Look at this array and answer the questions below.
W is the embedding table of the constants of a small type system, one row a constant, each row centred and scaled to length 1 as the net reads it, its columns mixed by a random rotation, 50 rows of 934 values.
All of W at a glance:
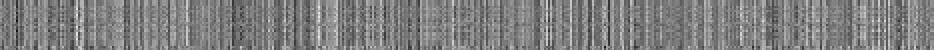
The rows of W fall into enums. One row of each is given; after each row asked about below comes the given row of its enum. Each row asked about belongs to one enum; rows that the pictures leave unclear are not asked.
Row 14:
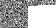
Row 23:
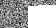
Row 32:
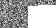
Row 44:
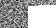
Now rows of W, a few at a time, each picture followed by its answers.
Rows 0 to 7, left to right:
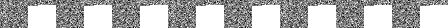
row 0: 32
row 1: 44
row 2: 44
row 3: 32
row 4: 44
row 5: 32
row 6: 14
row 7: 44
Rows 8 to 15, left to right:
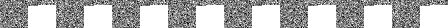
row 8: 14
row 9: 32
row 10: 14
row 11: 23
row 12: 14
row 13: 44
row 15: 32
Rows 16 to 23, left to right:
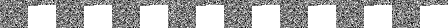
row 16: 14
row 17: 44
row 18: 44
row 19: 32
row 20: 44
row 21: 44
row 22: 14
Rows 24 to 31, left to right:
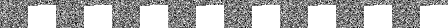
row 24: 32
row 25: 23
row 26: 32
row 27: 14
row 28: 44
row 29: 32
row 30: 44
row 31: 44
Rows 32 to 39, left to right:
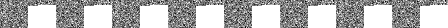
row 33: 14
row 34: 32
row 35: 14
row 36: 44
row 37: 14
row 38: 32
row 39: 14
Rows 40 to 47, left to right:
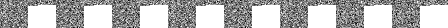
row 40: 32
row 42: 44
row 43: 32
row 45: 32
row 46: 23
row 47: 23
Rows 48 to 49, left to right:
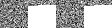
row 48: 44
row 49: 23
